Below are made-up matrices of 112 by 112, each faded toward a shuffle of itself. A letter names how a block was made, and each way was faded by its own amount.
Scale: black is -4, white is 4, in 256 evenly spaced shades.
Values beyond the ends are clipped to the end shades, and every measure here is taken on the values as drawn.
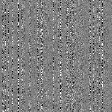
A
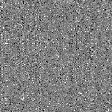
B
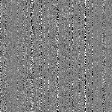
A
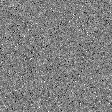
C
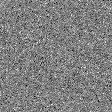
C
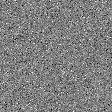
C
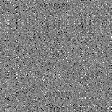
B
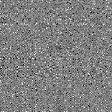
B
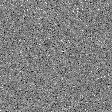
C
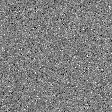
C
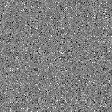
B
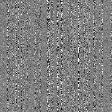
A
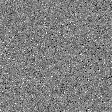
C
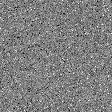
C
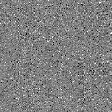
B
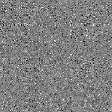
B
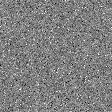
C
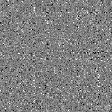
B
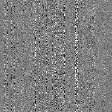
A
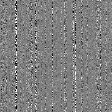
A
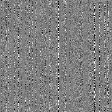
A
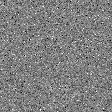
C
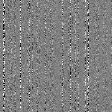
A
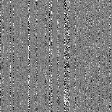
A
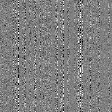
A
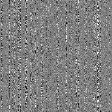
A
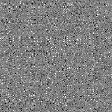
B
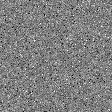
C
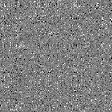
B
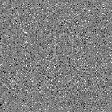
B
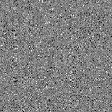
B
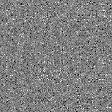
B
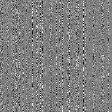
A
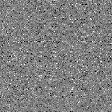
B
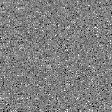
B
